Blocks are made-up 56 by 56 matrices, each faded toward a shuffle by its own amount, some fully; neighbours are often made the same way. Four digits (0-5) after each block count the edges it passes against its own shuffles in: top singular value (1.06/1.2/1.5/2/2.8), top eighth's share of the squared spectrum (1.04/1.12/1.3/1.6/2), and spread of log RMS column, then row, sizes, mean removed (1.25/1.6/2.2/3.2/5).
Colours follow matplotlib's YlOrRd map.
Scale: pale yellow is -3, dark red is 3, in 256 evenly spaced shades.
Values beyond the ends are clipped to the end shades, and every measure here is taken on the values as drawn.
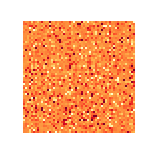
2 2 0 0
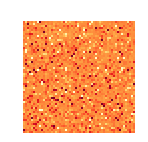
0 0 0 0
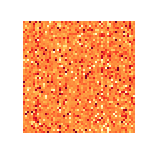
1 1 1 0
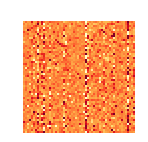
2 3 3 0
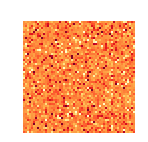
0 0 0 0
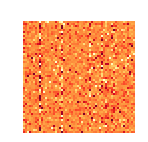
2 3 2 0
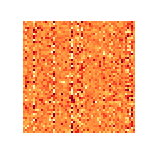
2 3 3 0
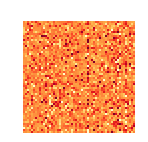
1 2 2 0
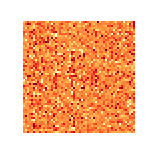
1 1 2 0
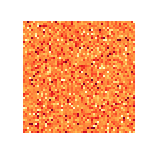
0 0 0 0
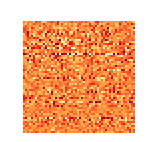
2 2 0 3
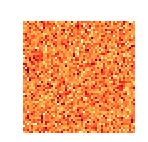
0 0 0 0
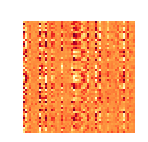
5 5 5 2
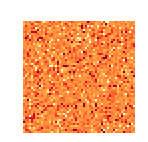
1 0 0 0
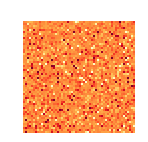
0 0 0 1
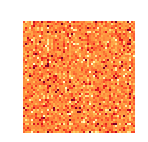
3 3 1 0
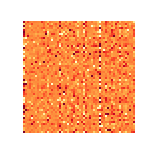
4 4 3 1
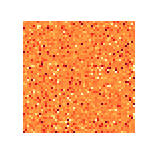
1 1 0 0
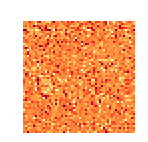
3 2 0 1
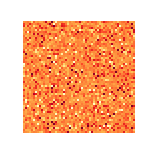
2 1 0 0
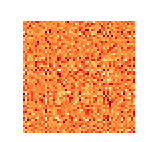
4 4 2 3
